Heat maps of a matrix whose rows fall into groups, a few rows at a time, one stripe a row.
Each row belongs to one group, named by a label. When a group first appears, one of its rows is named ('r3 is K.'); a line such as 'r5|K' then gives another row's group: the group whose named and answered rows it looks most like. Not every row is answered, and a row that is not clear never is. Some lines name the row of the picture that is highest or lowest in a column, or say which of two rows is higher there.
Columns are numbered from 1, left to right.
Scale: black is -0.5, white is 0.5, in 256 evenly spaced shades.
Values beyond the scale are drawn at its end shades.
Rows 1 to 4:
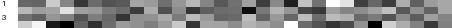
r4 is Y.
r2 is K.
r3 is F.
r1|F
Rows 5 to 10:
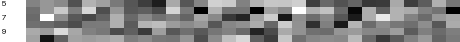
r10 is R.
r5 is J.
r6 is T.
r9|K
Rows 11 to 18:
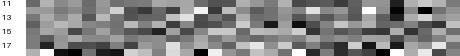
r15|J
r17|F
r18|Y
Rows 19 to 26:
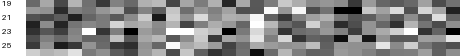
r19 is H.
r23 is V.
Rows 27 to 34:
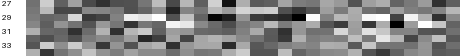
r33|H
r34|R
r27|H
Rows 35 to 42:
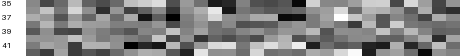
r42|F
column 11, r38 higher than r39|No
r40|K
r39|V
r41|J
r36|H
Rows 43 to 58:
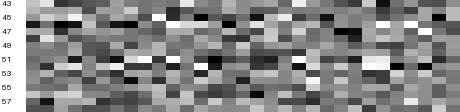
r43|Y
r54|F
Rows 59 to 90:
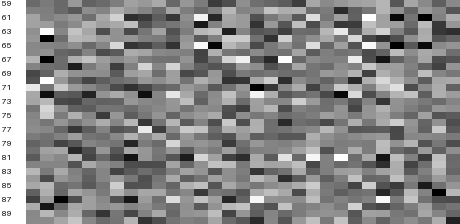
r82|J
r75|H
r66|Y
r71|K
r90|T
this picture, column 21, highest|81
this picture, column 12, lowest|81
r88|R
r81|F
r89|H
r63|H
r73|Y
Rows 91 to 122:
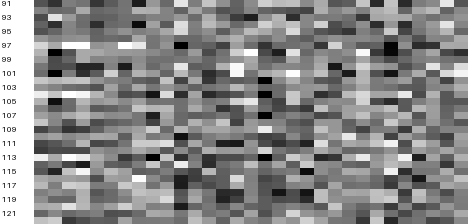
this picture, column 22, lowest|100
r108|H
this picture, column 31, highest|101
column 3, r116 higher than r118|Yes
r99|R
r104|K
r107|K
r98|R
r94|F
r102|K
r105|R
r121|H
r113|K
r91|F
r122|Y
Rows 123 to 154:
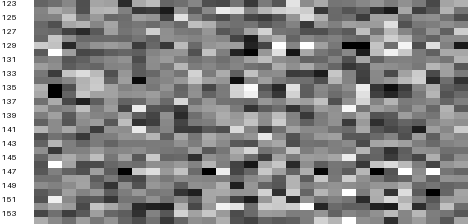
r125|T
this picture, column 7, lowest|147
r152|J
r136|R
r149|H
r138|T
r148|F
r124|J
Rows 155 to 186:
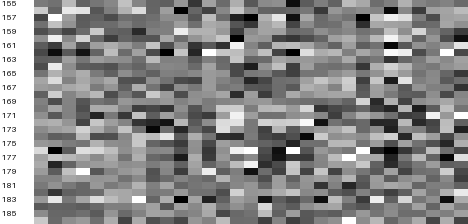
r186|T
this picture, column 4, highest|179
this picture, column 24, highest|176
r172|J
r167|T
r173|T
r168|H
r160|H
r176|R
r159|V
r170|J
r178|R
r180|T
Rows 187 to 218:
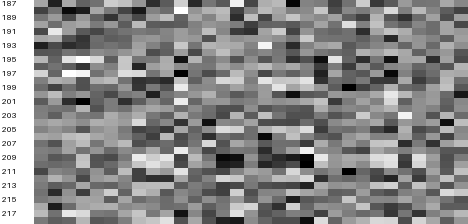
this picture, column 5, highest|195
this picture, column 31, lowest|200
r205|J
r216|R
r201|V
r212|J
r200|H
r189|H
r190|T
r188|V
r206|K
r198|J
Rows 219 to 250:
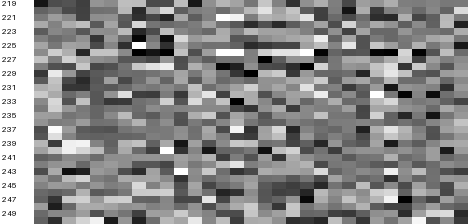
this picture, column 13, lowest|240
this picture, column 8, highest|225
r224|F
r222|T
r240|K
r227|K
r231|Y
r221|J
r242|J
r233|H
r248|R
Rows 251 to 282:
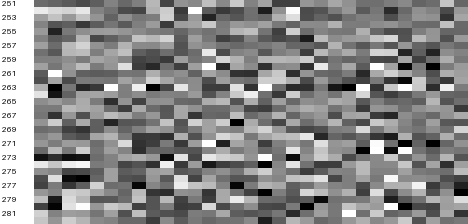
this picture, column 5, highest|277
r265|H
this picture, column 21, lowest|279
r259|J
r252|K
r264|R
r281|T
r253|K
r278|T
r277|V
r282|K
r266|T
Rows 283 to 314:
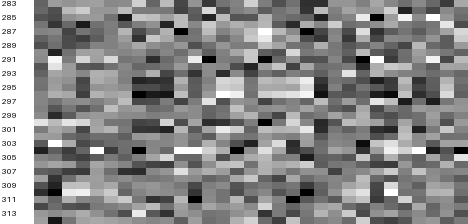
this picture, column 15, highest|296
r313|T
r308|R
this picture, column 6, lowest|304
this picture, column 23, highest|293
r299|R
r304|V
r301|J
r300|K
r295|J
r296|J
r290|R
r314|R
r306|J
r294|J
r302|Y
